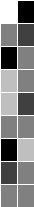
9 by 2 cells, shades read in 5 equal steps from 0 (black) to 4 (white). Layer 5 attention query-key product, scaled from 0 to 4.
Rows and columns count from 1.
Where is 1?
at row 2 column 2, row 5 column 2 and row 8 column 1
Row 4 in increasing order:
2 3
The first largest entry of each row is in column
1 1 2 1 1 1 2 2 1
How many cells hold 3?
3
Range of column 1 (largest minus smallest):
4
